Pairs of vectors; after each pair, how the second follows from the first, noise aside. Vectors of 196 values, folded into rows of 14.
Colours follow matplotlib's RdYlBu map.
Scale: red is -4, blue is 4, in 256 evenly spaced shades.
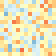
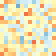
wrapped around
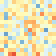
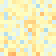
shrunk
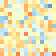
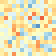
wrapped around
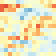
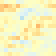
shrunk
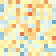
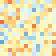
wrapped around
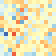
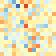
wrapped around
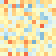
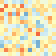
wrapped around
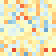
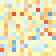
wrapped around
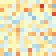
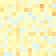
shrunk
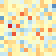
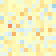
shrunk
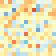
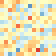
wrapped around
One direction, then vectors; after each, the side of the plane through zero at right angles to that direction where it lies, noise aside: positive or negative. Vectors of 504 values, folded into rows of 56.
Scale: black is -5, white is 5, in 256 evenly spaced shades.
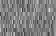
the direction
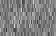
positive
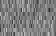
negative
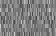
positive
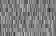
negative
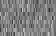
negative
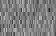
negative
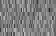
negative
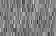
positive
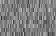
positive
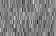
positive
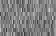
positive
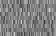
positive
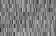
negative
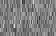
positive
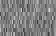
positive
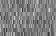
positive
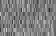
negative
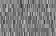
positive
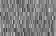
positive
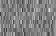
positive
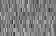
negative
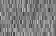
negative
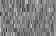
positive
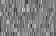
negative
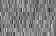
negative
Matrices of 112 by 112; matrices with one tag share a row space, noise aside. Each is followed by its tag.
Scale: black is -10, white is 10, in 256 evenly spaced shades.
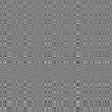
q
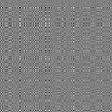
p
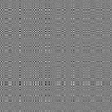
p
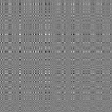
p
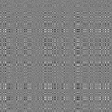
q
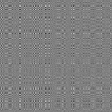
p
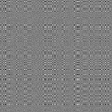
q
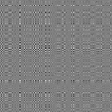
p
